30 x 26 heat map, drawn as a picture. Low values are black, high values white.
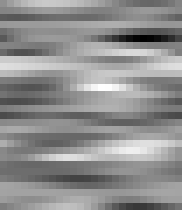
Neither half mirrors the other. Streaks run across, left to right. There is no overall slope. The top right is the roughest part.
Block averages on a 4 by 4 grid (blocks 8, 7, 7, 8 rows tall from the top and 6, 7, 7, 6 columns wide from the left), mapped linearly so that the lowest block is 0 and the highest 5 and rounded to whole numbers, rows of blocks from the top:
1320 / 2353 / 1133 / 1212
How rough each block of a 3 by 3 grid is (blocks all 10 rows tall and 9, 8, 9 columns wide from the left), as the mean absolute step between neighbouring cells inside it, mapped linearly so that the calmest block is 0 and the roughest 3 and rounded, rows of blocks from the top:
1 1 3 / 1 1 1 / 0 1 0
